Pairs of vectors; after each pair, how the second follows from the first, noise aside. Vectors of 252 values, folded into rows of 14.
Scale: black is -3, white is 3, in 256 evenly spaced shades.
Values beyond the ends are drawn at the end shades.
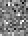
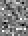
shuffled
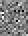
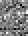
shuffled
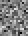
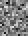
reversed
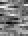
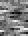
reversed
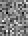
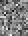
shuffled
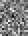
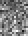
shuffled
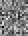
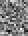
shuffled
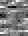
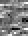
reversed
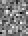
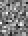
reversed
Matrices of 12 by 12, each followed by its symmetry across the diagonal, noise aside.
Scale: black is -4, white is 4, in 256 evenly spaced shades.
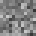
neither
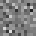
antisymmetric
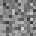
neither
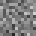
antisymmetric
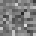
neither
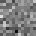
neither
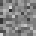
neither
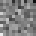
antisymmetric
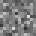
neither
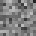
neither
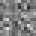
antisymmetric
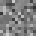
antisymmetric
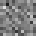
antisymmetric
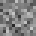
neither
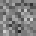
antisymmetric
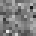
antisymmetric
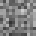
antisymmetric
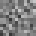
antisymmetric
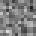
antisymmetric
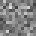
neither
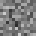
neither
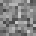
neither
